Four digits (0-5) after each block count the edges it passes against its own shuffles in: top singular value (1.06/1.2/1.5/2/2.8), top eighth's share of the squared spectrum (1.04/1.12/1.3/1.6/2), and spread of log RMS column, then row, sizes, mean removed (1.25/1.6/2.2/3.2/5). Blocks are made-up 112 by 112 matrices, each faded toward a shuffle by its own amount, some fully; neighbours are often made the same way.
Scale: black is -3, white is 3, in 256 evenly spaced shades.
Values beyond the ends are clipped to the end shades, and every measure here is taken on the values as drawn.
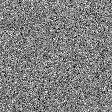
0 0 0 0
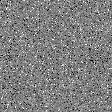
0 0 0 0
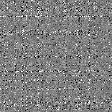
2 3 3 4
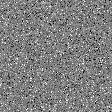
0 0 0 0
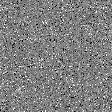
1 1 1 1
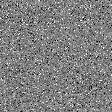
0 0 0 1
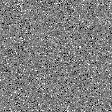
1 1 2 2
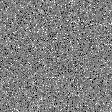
3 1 0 0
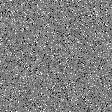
0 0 0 0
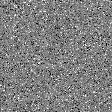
2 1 0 0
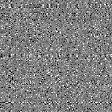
4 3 2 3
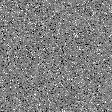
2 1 0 0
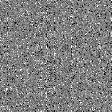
4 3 2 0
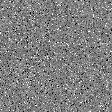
2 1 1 0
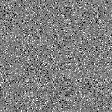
4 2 1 1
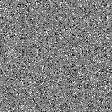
4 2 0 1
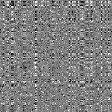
5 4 4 3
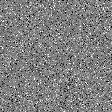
3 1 0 0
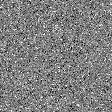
2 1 0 0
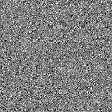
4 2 1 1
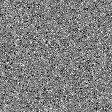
0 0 0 0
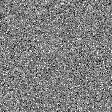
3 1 0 0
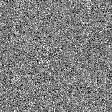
3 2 1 0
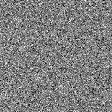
3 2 0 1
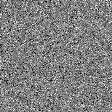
2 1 0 0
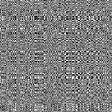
5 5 4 4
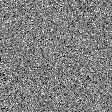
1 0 0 0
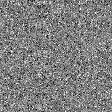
3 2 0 1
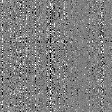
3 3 4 2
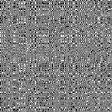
5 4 3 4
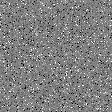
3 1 0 0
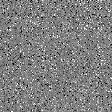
4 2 2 1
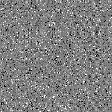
4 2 2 1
